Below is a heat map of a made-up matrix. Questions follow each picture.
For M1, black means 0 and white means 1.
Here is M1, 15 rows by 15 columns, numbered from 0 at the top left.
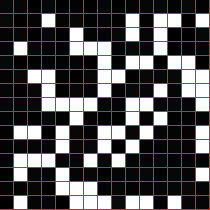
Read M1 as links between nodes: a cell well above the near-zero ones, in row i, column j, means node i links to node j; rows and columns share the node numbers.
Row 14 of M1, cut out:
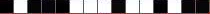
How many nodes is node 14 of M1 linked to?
7
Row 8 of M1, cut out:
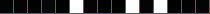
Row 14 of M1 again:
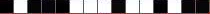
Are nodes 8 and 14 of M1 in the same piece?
yes
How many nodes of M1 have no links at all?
1
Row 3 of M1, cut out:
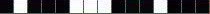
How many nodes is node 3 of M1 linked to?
5
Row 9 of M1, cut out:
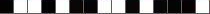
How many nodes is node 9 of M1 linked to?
7
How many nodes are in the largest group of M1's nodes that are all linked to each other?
4
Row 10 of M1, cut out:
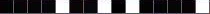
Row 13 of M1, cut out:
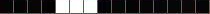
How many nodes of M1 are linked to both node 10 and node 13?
1
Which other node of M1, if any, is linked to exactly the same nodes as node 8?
node 2
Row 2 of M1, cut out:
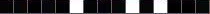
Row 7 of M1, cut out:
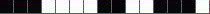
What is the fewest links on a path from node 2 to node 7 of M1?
2
